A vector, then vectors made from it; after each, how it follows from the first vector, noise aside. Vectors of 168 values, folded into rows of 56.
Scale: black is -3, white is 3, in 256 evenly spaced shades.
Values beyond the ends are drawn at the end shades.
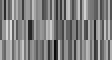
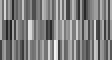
negated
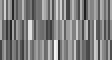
negated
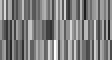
negated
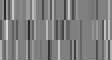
partly zeroed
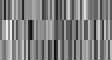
copied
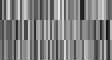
wrapped around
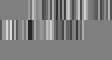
partly zeroed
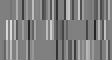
partly zeroed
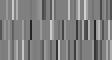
partly zeroed
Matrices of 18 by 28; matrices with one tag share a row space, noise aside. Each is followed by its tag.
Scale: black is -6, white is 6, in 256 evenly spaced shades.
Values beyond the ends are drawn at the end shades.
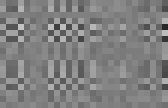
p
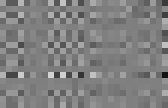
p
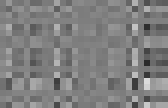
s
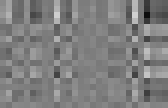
s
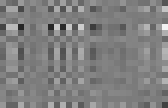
p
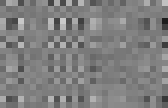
p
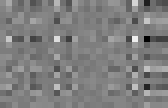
s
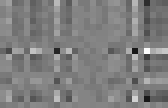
s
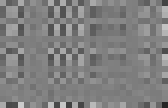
p
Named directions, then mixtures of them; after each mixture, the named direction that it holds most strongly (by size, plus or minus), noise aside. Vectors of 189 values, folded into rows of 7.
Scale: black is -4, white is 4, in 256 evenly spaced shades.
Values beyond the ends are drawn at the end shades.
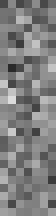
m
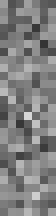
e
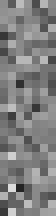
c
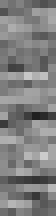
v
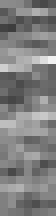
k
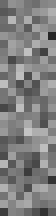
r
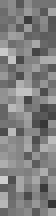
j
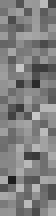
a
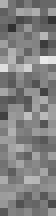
k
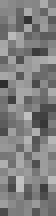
j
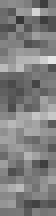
k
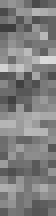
k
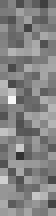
m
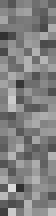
c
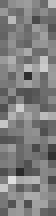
v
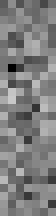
m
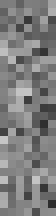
j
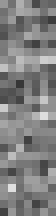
k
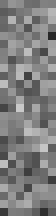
r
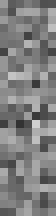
e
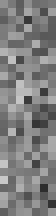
j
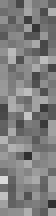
j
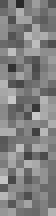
m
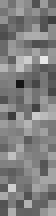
c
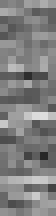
v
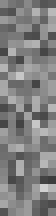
e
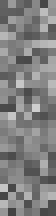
c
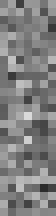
v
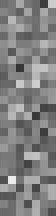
a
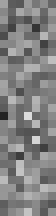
e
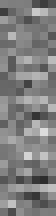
v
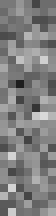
c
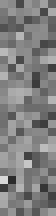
j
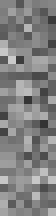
j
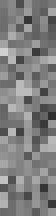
j
